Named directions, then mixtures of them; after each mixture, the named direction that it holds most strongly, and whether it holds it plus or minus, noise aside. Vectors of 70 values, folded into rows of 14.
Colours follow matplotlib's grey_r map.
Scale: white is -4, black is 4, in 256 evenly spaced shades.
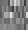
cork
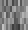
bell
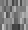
bell, plus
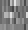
cork, plus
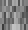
bell, minus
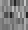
cork, minus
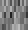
bell, minus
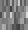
bell, plus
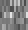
cork, plus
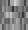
cork, plus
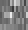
cork, plus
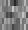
cork, minus
